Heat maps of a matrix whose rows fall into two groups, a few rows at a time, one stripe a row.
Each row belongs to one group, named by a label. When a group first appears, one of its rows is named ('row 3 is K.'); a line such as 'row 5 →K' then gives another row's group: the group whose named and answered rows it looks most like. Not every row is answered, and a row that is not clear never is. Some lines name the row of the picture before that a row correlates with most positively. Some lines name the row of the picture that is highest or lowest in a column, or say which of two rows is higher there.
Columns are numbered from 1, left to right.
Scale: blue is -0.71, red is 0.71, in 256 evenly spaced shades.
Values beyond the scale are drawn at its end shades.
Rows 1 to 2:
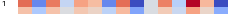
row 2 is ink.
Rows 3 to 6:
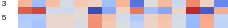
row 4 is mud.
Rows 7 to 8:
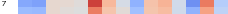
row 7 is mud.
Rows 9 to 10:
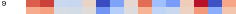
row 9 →mud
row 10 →mud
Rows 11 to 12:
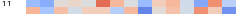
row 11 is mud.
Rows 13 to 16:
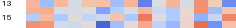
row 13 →ink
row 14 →mud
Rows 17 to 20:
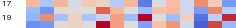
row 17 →ink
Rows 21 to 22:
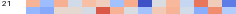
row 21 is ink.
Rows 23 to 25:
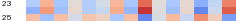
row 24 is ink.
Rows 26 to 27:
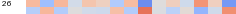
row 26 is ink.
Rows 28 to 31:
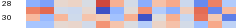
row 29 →mud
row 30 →ink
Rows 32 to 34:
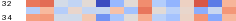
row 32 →mud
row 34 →mud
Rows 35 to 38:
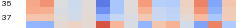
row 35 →mud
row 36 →mud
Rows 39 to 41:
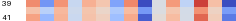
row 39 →ink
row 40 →ink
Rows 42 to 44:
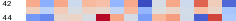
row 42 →ink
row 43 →ink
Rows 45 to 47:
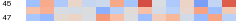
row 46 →mud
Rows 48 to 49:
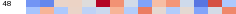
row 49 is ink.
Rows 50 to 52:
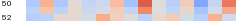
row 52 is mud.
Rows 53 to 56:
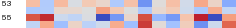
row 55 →mud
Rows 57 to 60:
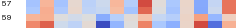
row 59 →mud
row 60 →mud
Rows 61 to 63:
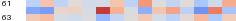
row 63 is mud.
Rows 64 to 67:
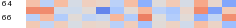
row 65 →mud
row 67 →ink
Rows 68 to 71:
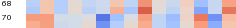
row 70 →mud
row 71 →mud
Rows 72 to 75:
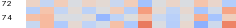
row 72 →ink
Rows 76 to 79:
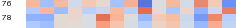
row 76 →ink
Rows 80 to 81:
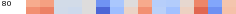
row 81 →mud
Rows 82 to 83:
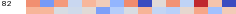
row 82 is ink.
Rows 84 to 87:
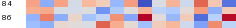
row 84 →ink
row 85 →mud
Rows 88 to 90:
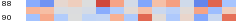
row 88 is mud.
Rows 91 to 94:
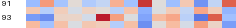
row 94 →ink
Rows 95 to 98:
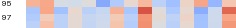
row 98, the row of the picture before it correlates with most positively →91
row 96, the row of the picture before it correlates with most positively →91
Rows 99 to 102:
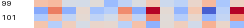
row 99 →mud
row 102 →ink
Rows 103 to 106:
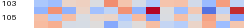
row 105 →ink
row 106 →mud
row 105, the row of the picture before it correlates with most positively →102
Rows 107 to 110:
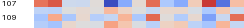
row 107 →mud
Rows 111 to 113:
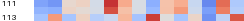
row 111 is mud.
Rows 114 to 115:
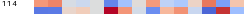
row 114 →mud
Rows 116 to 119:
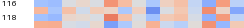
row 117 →ink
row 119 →mud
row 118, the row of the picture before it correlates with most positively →115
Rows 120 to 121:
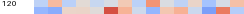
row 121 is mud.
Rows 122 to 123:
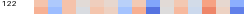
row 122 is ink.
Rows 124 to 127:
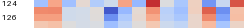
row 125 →mud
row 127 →mud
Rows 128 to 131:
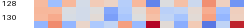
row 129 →mud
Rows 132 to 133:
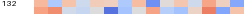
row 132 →ink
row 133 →mud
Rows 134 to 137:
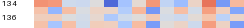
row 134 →mud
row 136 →mud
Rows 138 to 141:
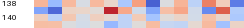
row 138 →ink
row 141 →mud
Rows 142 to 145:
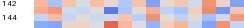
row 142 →ink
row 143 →mud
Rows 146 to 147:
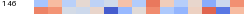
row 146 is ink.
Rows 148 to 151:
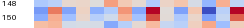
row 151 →mud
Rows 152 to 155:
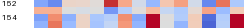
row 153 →mud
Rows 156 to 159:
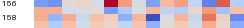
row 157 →mud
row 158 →ink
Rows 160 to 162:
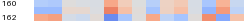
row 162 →mud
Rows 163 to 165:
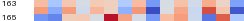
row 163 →ink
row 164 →ink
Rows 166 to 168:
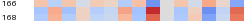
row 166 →ink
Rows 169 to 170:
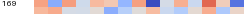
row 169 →ink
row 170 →mud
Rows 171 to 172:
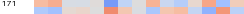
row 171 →mud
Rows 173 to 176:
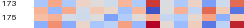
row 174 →ink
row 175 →mud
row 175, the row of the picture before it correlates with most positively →171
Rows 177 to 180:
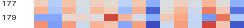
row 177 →ink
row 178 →ink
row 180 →ink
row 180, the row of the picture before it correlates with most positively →174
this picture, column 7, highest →179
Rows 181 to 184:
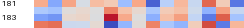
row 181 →ink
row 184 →mud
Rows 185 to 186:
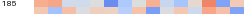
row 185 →mud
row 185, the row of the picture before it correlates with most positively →184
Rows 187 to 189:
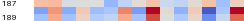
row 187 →mud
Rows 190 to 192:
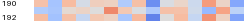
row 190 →ink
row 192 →ink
